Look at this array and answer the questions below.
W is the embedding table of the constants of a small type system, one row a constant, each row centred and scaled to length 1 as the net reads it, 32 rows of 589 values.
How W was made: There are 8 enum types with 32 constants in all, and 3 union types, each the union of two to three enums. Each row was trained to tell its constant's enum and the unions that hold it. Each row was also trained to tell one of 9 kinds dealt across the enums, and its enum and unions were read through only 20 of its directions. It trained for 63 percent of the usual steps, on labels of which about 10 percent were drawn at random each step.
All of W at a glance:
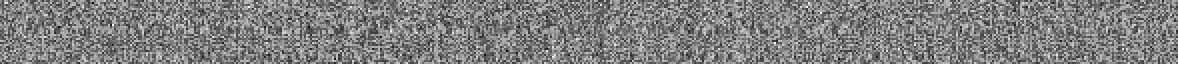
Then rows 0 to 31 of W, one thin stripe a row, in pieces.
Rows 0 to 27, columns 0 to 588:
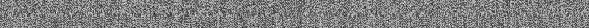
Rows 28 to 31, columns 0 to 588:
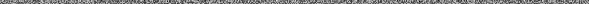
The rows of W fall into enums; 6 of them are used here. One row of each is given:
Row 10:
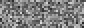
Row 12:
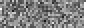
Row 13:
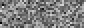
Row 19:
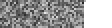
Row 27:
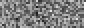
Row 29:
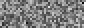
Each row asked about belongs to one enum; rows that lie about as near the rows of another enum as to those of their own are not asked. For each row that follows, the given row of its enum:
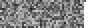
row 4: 10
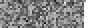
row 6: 19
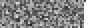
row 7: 27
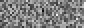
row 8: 29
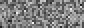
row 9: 19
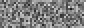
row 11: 10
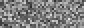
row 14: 13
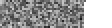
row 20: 27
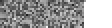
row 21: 19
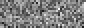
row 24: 13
